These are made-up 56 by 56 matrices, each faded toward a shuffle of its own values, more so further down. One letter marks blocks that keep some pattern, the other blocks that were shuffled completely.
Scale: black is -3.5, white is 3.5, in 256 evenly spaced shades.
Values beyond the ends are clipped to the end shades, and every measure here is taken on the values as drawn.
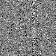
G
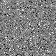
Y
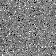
Y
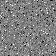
Y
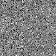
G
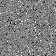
Y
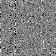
G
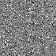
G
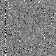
G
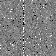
G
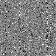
G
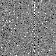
G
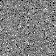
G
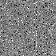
G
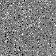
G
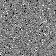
Y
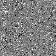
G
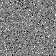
Y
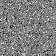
Y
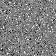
Y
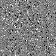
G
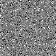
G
